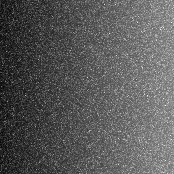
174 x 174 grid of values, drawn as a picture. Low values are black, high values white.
Slope: up to the right. Odd rows or columns: none. Stripes: none.
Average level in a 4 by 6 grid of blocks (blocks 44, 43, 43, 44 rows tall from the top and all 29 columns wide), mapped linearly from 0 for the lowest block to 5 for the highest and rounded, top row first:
012345 / 012345 / 012345 / 012345
